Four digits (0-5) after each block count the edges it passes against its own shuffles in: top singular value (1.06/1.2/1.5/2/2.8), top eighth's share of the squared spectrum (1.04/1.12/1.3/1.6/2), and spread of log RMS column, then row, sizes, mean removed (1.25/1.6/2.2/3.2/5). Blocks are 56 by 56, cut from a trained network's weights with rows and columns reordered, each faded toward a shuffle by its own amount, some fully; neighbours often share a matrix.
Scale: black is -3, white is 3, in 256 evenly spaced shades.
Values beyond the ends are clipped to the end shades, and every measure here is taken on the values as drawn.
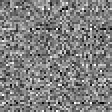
3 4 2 2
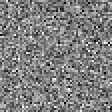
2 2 0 0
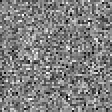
2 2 1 1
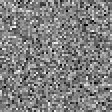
1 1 0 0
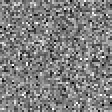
0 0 0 0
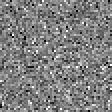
2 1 0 0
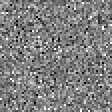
2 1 0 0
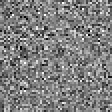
3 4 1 2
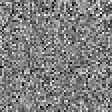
3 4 1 2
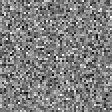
1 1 0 0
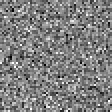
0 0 0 0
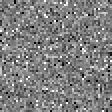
1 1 0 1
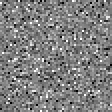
0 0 0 0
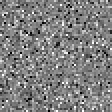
0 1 0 1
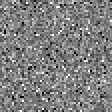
1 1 1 1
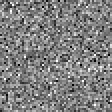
0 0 0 0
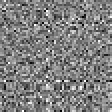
4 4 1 3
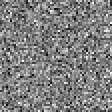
1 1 0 0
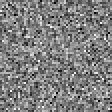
0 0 0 0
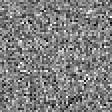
2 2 0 1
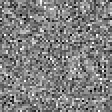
2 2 0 1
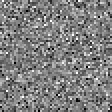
0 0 0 0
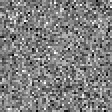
0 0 0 0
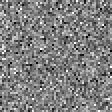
1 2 0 0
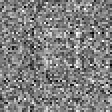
3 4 2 2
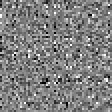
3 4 3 2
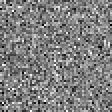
1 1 0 1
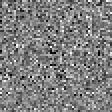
2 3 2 2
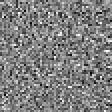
2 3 1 1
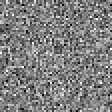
3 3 1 1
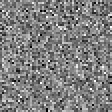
3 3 1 1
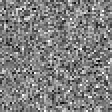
2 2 0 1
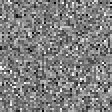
2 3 1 2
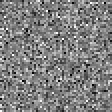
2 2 0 0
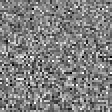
3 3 0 2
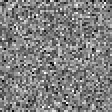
2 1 0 0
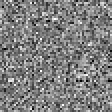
2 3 0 1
